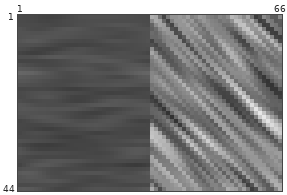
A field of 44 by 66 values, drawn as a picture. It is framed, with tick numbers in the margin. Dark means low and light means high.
The table splits into one row of 2 panels. Panel 1,1: low, streaked across, faint in contrast. Panel 1,2: middling, slanting down to the right, strong in contrast.
